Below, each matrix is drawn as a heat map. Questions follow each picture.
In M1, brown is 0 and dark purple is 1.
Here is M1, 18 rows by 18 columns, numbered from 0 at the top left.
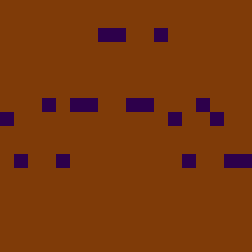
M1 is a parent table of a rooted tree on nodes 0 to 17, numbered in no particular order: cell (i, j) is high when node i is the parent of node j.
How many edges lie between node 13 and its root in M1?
2
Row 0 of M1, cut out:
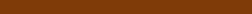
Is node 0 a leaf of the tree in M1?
yes
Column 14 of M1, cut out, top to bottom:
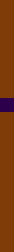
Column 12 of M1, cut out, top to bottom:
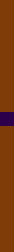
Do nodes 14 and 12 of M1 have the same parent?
no
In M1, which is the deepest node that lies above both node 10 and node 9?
7
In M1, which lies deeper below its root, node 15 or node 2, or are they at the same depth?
node 15
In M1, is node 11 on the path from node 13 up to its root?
yes
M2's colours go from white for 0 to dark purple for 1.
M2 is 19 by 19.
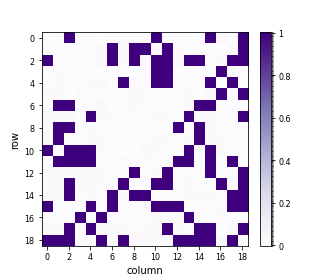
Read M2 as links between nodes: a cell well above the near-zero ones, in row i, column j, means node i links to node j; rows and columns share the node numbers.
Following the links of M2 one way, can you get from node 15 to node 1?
yes
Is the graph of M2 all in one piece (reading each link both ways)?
yes
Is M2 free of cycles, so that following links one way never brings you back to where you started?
no
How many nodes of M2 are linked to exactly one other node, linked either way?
0
